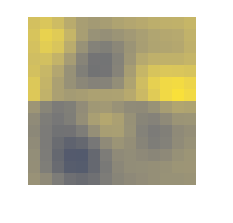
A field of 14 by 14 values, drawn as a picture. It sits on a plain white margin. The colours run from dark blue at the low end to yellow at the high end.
A horizontal seam about 50% of the way down splits the table, and the top part is higher. The texture is blotchy. The bottom right is the smoothest part. The bottom left is the ninth with the lowest average.
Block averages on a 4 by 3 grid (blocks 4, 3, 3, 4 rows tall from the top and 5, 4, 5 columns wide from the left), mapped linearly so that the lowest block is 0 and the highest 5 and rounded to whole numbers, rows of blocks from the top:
423
325
122
012
